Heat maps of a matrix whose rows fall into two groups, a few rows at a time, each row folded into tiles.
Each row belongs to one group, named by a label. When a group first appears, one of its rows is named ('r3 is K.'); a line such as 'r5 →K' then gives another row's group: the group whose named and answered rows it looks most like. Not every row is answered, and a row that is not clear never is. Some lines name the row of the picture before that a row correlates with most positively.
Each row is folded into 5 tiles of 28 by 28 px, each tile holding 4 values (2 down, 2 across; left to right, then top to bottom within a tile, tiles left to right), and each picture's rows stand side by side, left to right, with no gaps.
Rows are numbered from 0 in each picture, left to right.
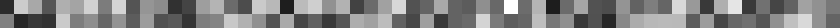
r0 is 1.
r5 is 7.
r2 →7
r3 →1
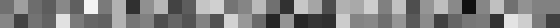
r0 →1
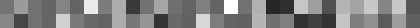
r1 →1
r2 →1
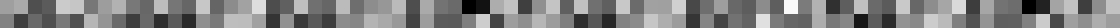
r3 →1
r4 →7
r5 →1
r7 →1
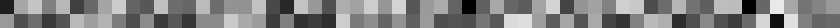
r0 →7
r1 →7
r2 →1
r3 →7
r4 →7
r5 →1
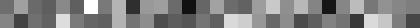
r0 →1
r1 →7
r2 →7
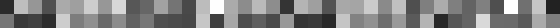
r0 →1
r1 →1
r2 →1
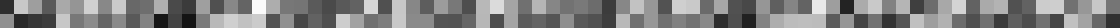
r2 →1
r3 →1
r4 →1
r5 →7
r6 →7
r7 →7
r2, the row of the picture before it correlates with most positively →3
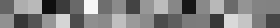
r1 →7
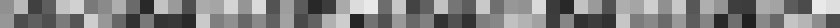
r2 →1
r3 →7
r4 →1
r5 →7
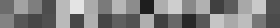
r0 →1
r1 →7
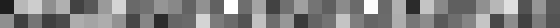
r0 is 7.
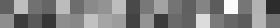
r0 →7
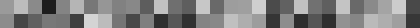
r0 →7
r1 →7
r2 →7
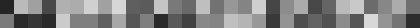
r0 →1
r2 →7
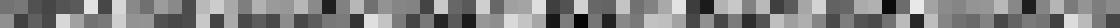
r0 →1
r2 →7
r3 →7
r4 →7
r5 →7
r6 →1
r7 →7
